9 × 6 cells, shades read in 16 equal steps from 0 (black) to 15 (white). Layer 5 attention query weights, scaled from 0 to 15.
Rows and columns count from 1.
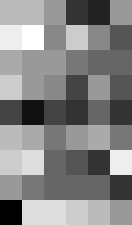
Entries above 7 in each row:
4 5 3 4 0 4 3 1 5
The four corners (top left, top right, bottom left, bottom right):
11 9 0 9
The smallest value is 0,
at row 9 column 1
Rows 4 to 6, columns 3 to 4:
8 4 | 4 3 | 7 9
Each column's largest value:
14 15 13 12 11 14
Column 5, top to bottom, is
2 8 6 9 6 10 3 6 11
